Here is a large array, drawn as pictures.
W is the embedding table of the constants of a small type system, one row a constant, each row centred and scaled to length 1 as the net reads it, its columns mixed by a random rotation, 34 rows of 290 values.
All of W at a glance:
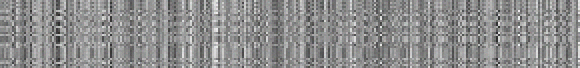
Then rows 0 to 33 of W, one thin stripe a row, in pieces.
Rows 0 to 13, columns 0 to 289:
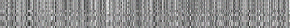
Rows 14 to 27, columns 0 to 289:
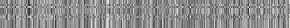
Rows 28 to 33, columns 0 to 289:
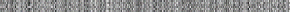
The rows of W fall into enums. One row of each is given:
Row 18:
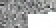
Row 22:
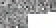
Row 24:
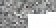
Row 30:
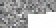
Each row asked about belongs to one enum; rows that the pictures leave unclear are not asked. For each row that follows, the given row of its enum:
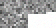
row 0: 30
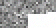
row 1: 24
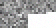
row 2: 30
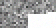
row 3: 24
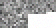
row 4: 30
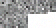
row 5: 22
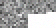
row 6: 30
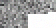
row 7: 18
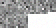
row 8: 22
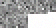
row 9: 22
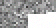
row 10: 24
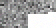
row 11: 18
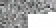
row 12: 18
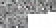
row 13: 22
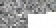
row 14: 30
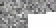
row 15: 30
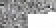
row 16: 18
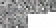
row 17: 22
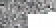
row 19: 18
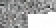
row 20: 18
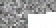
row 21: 30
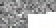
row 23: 30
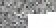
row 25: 24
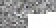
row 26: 24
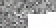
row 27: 24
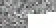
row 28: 24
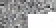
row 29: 18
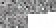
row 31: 22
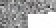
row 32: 18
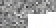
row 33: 24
